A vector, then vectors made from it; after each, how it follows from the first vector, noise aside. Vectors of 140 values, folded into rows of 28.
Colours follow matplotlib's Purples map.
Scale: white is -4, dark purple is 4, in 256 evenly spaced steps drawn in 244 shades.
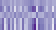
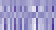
negated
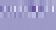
partly zeroed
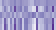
negated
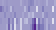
partly zeroed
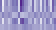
reversed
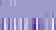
partly zeroed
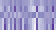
negated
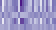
reversed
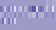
partly zeroed
